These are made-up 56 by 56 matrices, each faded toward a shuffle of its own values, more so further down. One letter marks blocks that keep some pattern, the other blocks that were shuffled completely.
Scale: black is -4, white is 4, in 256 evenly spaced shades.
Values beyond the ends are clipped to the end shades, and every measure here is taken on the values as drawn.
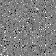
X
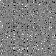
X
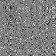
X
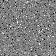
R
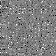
X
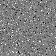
R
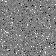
R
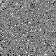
X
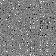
X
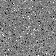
R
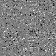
X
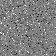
R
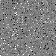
X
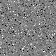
R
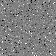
R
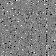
X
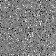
X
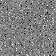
X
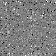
X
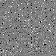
X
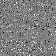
X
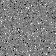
R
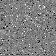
X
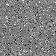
R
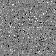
X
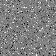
R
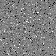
X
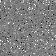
X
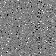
X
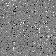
X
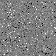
X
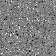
X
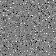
X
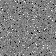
R
